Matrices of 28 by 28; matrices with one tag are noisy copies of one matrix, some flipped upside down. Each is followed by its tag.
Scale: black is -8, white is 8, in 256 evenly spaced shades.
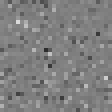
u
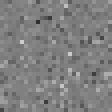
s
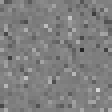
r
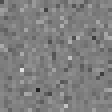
s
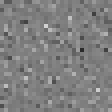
r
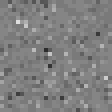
u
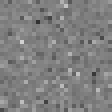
s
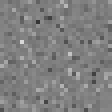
s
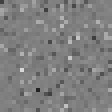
s
